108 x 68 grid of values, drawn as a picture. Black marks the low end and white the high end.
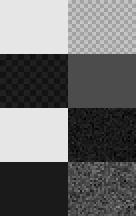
The table splits into 4 rows of 2 panels. Panel 1,1: very high, flat. Panel 1,2: high, checkered. Panel 2,1: very low, checkered, faint in contrast. Panel 2,2: low, flat. Panel 3,1: very high, flat. Panel 3,2: very low, fine-grained, faint in contrast. Panel 4,1: very low, flat. Panel 4,2: low, fine-grained.
